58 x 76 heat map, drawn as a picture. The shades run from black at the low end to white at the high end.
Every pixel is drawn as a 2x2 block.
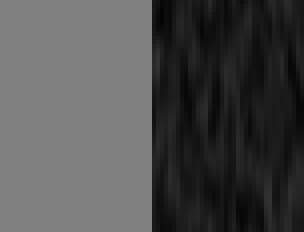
The table splits into one row of 2 panels. Panel 1,1: middling, flat. Panel 1,2: very low, streaked downward, faint in contrast.
